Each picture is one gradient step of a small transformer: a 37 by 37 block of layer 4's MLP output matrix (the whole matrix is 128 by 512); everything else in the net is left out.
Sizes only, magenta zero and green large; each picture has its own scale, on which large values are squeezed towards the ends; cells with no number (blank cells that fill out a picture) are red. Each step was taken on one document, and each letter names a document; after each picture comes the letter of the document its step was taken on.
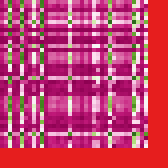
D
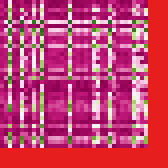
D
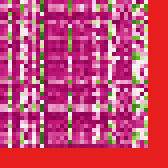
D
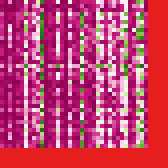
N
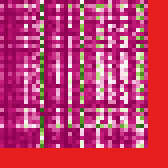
N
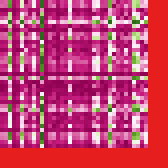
D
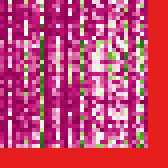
N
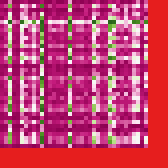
D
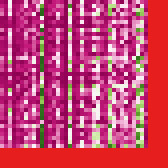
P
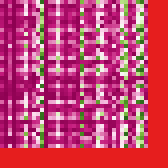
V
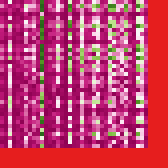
P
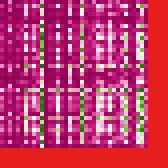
N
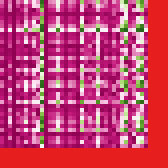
V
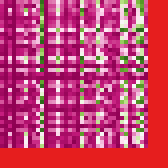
V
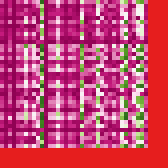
V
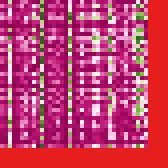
P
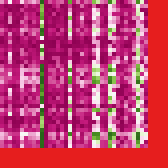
P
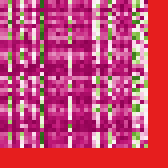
D
